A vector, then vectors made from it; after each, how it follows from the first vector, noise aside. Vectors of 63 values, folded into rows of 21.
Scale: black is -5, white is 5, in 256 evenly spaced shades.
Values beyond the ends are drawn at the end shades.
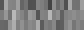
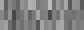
negated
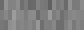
shrunk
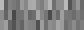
negated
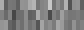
negated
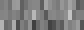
reversed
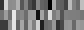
scaled up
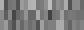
negated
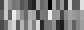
scaled up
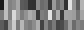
scaled up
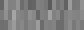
shrunk
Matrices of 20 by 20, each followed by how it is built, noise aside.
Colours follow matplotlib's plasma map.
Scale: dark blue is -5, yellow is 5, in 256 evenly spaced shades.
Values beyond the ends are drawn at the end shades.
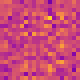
low rank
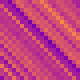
Toeplitz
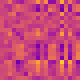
low rank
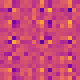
low rank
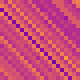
Toeplitz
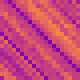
Toeplitz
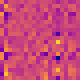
low rank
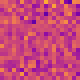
low rank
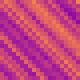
Toeplitz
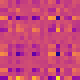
low rank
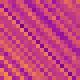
Toeplitz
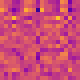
low rank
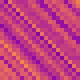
Toeplitz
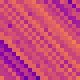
Toeplitz
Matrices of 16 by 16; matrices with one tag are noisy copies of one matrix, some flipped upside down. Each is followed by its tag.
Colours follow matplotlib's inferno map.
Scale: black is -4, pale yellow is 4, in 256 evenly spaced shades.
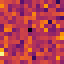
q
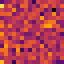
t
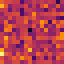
q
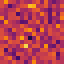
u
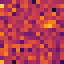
t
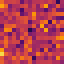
q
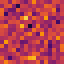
u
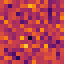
u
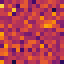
t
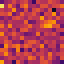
t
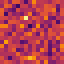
u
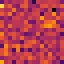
t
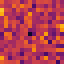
q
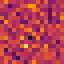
u
